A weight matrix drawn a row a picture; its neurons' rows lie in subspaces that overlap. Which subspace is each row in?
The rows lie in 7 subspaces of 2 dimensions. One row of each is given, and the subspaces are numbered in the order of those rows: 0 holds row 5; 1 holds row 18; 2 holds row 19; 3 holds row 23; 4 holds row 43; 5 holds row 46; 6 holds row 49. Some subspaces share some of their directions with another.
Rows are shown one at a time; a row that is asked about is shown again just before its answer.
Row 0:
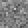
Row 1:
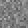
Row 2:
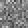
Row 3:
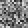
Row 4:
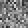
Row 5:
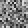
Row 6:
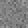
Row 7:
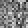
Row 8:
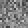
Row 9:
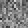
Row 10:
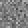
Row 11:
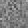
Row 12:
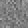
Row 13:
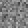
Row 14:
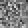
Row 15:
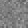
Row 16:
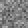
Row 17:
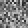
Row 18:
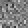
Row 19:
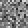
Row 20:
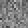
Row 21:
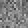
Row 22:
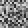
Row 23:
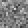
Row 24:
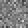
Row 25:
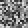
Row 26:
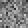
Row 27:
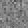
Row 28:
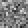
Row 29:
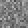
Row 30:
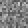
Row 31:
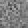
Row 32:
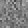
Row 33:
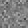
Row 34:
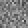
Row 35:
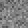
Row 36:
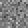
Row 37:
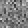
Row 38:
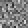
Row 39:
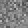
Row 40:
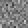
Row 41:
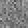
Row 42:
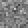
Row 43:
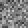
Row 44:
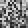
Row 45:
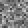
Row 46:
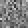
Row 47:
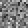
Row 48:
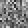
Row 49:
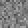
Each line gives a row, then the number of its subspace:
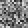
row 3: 5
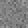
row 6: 0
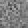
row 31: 5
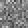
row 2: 4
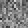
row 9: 1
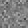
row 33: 6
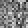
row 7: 0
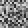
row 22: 6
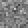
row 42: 3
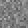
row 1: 6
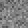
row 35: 4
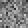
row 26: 3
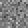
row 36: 2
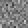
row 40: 1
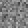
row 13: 2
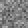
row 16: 4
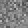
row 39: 4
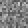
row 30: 2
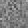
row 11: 5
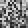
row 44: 5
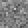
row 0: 3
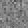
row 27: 3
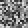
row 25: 5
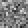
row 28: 3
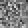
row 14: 5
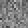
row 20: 1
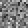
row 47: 2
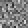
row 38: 1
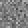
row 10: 2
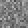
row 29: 6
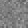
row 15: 0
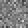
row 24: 0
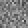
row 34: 1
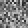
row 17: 1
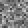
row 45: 4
